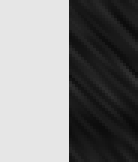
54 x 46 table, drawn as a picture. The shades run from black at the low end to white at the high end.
It is made of 1 by 2 panels. Panel 1,1: very high, flat. Panel 1,2: very low, slanting down to the right, faint in contrast.
